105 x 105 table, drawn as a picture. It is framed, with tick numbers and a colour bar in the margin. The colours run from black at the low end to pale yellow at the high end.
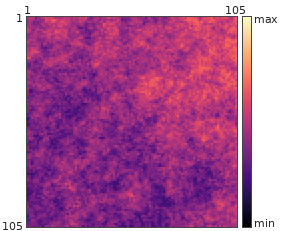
Neither half mirrors the other. On average the colour sits 40% of the way up the scale. There are no regular stripes. There is an overall slope up to the top right.
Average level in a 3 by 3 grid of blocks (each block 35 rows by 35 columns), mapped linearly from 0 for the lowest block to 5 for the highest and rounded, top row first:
235 / 024 / 001
